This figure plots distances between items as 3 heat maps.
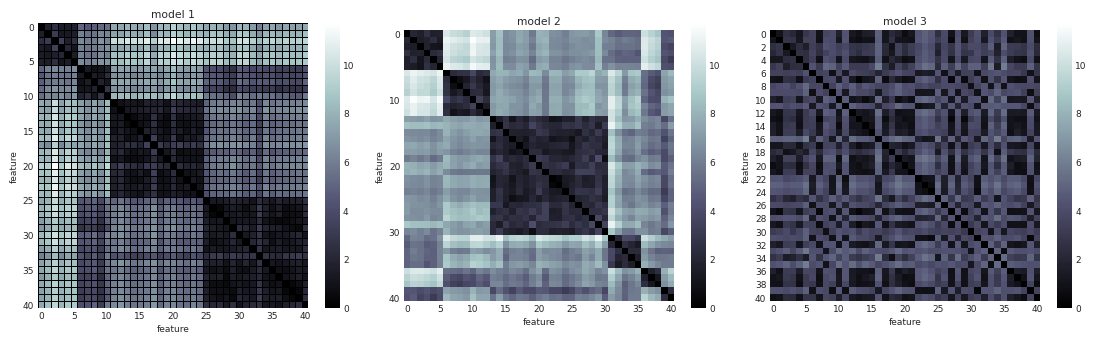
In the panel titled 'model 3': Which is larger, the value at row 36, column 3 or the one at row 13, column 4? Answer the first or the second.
the first
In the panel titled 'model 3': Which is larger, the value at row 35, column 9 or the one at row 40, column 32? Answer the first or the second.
the first
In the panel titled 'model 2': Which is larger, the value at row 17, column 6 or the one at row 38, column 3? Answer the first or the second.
the second
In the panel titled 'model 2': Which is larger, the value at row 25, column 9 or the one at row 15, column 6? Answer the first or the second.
the second
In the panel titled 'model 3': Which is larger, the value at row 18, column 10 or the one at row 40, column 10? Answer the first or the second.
the first
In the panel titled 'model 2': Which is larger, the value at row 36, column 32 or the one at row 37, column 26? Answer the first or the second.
the first
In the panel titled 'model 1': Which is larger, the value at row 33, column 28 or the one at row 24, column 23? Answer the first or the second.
the first
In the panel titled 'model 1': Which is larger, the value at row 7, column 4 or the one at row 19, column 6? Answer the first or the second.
the second
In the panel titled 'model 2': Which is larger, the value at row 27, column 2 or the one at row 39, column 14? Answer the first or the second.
the first
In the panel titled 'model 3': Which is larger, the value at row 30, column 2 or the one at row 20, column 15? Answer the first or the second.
the first
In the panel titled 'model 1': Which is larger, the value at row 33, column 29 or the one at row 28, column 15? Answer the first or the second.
the second
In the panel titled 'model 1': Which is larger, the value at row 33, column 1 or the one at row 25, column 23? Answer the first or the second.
the first
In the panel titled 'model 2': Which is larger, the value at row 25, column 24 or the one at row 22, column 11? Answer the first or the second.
the second
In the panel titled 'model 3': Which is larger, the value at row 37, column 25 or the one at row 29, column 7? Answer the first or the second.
the first
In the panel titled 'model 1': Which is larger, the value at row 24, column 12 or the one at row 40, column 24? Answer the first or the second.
the second
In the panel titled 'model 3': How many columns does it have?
41
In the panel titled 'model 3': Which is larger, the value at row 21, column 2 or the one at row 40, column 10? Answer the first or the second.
the first
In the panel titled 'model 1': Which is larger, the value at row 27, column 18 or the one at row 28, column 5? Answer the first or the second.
the second
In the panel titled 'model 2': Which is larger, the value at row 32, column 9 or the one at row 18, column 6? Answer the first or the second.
the first
